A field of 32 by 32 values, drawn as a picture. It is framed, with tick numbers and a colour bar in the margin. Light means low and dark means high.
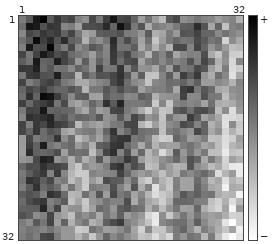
The bottom right is the ninth with the lowest average. The top left is the ninth with the highest average. Upright stripes repeat 3 times across the table. Values rise toward the top left.
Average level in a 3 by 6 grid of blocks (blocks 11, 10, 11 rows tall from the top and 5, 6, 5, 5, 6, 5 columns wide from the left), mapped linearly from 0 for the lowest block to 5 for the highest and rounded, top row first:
534242 / 534231 / 423120
